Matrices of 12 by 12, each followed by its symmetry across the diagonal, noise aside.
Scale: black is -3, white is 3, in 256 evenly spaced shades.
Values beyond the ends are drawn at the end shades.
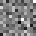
antisymmetric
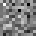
neither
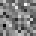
antisymmetric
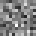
antisymmetric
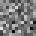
neither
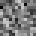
neither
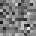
neither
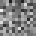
antisymmetric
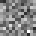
neither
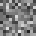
neither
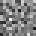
antisymmetric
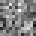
neither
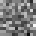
neither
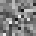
antisymmetric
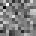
antisymmetric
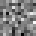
antisymmetric
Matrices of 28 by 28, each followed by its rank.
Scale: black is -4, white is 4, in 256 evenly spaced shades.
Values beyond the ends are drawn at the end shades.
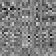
five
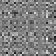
three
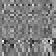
three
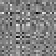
three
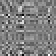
three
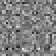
five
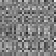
three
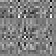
three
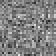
five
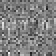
five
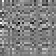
three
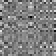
three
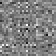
five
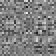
five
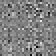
five
